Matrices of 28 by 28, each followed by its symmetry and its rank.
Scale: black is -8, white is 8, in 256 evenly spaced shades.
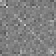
symmetric, rank five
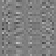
neither, rank three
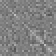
symmetric, rank five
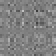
neither, rank three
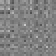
symmetric, rank three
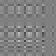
neither, rank one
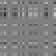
neither, rank one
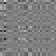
neither, rank two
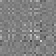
symmetric, rank three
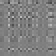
neither, rank two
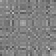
symmetric, rank three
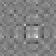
symmetric, rank three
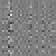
neither, rank three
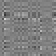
neither, rank two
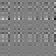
neither, rank one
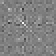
symmetric, rank five
